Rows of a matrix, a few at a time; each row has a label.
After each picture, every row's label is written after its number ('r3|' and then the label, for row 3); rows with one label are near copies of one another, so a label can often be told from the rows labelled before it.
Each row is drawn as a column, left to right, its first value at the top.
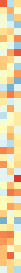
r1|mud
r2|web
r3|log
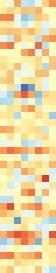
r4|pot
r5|pot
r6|mud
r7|web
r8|web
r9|pot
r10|log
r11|mud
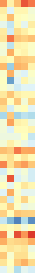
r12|mud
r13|log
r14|mud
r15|mud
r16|mud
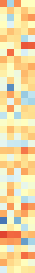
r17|mud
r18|web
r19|mud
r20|pot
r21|pot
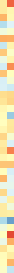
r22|log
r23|mud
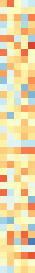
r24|log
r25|mud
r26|pot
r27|web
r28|pot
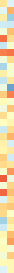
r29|log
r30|web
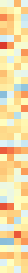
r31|pot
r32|pot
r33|mud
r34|web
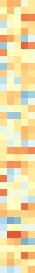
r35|log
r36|mud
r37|mud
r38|pot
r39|pot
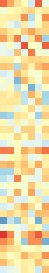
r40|mud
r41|mud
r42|log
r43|pot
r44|web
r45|mud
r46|pot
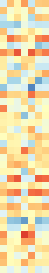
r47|web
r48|log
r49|log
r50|mud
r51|web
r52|log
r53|log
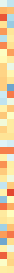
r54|pot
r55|web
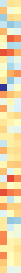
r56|web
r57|log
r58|log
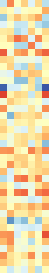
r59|web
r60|mud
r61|log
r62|log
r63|pot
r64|log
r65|web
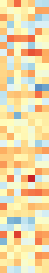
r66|pot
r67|log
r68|mud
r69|log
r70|log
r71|web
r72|web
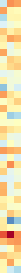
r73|web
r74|mud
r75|mud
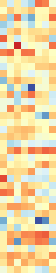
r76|log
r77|web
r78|pot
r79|web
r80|web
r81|mud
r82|mud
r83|pot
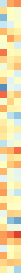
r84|web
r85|mud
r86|mud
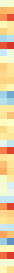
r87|pot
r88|pot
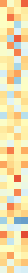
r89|mud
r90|pot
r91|log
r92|mud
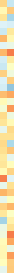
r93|log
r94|web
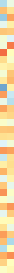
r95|web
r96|pot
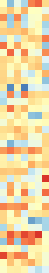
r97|pot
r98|web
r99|pot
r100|web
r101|mud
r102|mud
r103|log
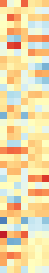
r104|mud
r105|pot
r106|pot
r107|mud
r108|log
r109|log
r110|log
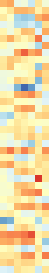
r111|mud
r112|mud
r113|web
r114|web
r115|web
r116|log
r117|pot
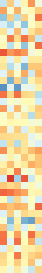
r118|web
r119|log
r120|web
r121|log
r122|mud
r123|pot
